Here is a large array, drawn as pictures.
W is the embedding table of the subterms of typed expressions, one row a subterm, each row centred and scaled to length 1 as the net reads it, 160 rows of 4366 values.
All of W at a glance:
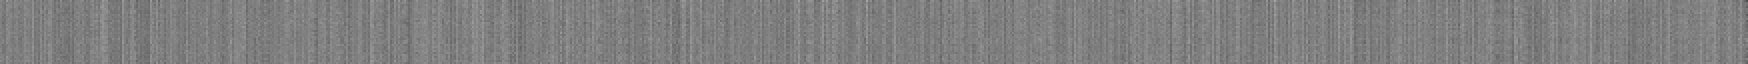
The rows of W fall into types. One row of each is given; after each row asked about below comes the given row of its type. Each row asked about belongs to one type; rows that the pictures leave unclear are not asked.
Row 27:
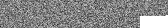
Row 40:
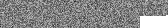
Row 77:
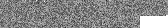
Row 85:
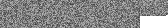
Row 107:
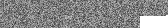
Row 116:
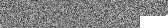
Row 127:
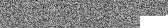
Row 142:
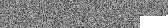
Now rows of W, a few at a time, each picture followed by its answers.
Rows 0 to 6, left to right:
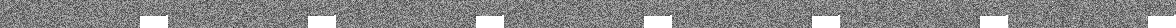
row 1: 85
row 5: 85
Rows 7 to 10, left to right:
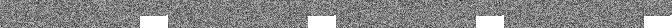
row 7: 77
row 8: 107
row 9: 116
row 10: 85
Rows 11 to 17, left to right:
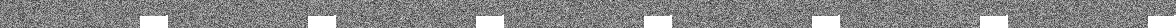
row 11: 107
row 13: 85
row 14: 116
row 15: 85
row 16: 77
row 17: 116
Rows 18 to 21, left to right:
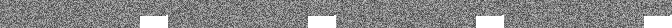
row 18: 142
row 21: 127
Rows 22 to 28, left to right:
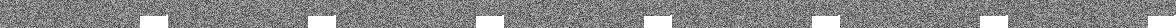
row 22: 142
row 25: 85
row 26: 107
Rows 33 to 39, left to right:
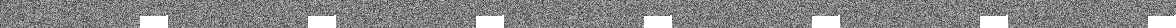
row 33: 127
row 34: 40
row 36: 107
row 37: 142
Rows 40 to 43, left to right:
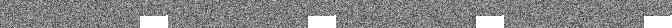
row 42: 85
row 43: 85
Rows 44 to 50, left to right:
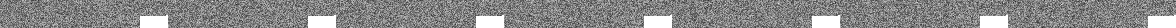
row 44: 77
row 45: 116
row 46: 107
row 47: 127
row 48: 107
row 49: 127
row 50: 142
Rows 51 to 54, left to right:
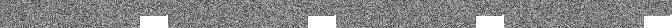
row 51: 77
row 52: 77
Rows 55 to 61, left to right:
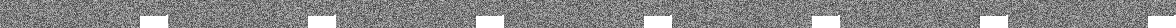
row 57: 85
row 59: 127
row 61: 107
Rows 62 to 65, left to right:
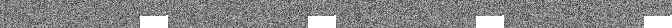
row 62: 85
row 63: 107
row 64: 107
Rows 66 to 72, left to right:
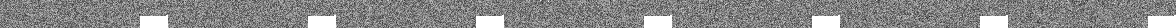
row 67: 142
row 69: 77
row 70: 85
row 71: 27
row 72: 142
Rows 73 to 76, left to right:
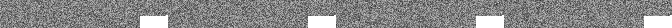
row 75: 127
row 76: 107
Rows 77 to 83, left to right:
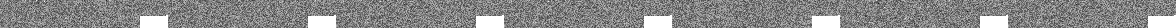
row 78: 107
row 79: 116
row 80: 116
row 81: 127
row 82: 85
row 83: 116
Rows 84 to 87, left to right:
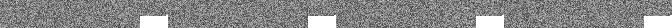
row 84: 142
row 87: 107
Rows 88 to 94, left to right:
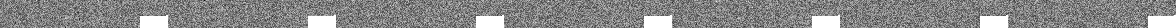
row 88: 107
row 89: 127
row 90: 142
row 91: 116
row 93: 85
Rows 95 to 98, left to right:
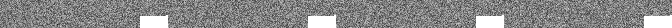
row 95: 27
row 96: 142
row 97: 116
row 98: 27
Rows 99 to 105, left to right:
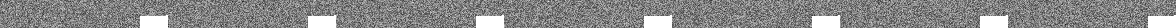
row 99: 27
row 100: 40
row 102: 116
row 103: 107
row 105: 27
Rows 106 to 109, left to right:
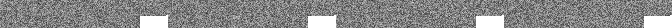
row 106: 85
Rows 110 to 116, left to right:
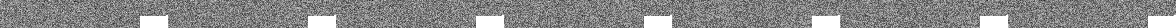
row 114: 127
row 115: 127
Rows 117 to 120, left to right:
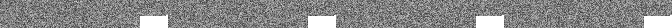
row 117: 142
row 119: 27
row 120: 40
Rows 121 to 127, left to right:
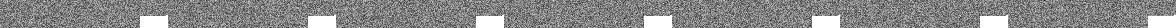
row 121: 116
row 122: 77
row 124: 85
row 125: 116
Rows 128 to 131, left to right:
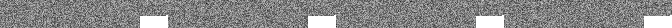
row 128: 40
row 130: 40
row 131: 40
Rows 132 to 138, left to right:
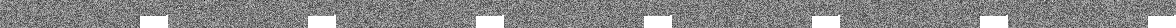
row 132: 85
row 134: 142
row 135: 107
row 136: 40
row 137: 107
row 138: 77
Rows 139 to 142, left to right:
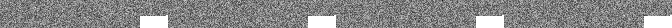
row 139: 77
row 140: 142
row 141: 40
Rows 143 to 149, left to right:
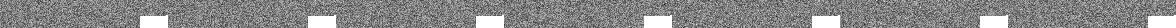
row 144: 40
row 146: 127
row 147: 116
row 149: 27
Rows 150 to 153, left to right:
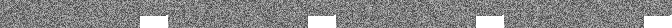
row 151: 85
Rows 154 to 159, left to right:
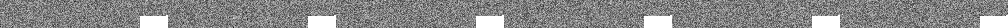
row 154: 40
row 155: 107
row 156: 40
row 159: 142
